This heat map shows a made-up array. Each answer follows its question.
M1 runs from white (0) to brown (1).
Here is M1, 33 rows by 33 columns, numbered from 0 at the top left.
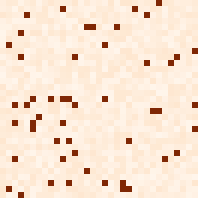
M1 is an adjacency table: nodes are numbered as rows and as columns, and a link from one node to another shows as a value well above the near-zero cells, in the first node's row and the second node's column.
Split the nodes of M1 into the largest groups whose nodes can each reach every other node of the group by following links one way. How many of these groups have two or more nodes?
0
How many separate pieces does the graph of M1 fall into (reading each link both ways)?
2
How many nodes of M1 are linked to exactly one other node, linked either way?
5
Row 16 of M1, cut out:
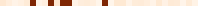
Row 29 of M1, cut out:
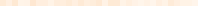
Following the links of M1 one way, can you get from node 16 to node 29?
no
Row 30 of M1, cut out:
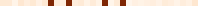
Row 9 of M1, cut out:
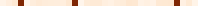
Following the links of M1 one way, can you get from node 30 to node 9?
no
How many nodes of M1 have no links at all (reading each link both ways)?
1
